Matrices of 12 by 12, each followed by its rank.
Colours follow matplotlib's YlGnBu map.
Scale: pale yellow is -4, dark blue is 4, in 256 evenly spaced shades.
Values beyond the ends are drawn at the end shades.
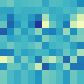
two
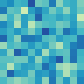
full rank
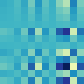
one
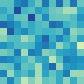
full rank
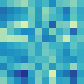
two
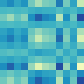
one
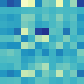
two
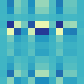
one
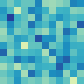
full rank
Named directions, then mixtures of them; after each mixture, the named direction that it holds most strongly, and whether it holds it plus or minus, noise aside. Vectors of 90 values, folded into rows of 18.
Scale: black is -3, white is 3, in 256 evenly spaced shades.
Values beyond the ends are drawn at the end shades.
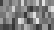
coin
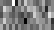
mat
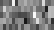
mat, plus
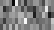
mat, minus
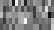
mat, minus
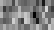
coin, minus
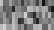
coin, minus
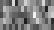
mat, plus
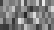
coin, plus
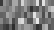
coin, plus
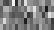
mat, plus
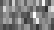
coin, plus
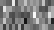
mat, plus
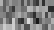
coin, minus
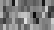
mat, minus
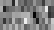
mat, minus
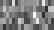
coin, plus
